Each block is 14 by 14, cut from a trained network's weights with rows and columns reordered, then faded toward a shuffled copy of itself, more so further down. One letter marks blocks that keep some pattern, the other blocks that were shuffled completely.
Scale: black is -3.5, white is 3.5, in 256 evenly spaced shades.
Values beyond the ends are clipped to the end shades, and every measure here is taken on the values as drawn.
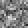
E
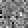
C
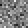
C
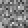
C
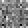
E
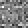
E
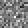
C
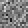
C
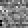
E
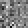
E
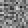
E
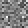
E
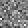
C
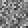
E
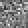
C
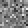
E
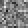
E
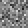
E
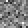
C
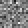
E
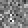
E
